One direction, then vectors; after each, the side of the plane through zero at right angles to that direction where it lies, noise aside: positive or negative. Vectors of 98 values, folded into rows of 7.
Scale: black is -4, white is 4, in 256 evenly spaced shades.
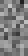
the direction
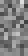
negative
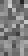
positive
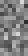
negative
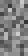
negative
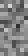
positive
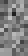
negative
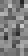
positive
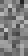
positive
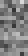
negative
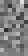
negative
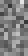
negative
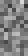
negative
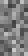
negative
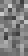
positive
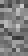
negative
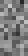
positive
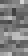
negative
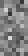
positive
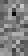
negative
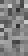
positive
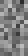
positive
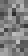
negative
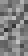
negative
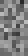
positive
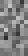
positive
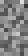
negative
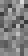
negative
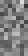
negative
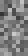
negative
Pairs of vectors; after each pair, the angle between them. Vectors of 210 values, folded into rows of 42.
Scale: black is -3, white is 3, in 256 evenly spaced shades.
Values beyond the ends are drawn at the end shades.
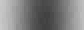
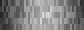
nearly opposite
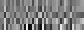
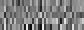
nearly parallel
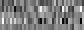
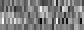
nearly parallel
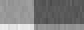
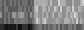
nearly opposite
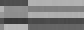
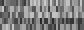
partly aligned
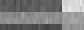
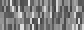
orthogonal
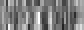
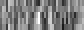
nearly parallel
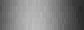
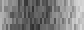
nearly opposite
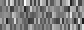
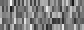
partly aligned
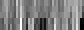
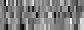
partly opposed
